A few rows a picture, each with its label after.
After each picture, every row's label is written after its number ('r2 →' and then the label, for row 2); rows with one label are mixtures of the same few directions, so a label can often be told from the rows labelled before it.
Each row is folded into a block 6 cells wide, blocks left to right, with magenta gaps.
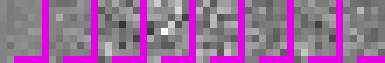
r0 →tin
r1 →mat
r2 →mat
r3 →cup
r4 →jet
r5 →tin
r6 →mat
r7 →tin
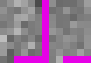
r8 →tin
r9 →tin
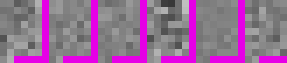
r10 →tin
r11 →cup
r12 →mat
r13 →tin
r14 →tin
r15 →tin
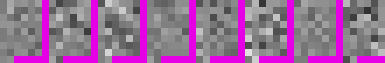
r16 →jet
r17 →mat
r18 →mat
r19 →mat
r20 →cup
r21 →cup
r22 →jet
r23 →mat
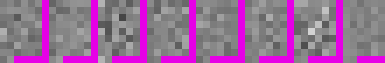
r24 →cup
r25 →tin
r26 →jet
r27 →jet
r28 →jet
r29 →jet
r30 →cup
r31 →jet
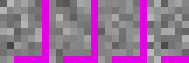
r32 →mat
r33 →mat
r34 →cup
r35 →cup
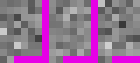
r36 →cup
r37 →jet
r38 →mat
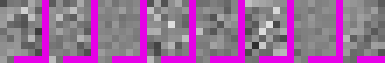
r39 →mat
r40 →mat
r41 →jet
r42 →mat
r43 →cup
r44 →cup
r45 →cup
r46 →tin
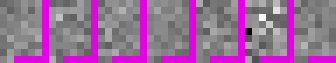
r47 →tin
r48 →mat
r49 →jet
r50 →tin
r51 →mat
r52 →cup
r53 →mat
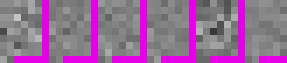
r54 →cup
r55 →cup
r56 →mat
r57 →cup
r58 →cup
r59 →mat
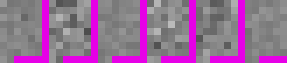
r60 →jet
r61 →mat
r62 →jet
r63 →mat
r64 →tin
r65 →jet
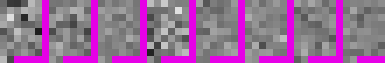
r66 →mat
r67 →mat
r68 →mat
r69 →cup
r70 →mat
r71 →cup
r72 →mat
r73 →jet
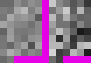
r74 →jet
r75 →tin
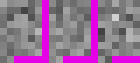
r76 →mat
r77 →tin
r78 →cup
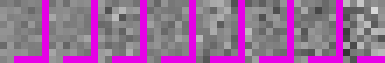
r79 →cup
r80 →cup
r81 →jet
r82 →cup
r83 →tin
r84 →cup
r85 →jet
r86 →cup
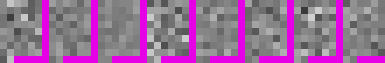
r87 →mat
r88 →mat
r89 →tin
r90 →cup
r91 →jet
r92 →mat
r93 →jet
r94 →mat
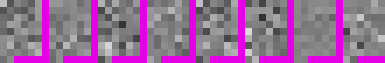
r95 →mat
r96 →cup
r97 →mat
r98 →mat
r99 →mat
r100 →cup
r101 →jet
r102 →cup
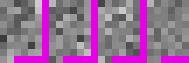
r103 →tin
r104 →mat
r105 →mat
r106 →jet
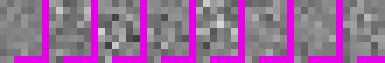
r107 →jet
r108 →tin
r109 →cup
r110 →cup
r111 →mat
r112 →mat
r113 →mat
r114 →jet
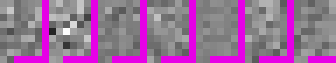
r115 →tin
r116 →cup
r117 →jet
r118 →mat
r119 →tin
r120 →tin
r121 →tin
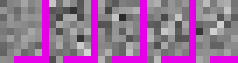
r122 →tin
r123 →mat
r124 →jet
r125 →cup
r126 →cup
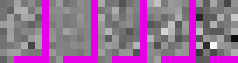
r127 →jet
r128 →cup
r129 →tin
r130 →cup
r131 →cup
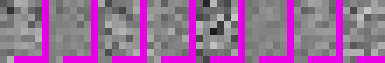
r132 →tin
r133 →tin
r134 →mat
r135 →cup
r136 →cup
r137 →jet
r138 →tin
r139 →jet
